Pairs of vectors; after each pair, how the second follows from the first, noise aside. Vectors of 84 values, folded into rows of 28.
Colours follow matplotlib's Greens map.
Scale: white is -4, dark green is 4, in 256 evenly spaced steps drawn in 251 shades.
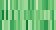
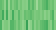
shrunk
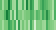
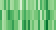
reversed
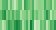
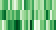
scaled up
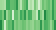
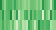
reversed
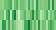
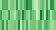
reversed
